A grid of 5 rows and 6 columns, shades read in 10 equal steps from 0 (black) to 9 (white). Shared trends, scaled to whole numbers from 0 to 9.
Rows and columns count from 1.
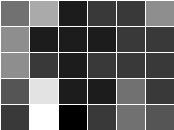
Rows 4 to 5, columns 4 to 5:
1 4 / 2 4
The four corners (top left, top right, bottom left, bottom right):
4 5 2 3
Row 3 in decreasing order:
5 2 2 2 2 1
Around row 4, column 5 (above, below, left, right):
2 4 1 2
